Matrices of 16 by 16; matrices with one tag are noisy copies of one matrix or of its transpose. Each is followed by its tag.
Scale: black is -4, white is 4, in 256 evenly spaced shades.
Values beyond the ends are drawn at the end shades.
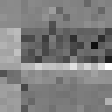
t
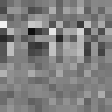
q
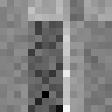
t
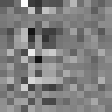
q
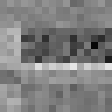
t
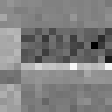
t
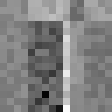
t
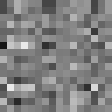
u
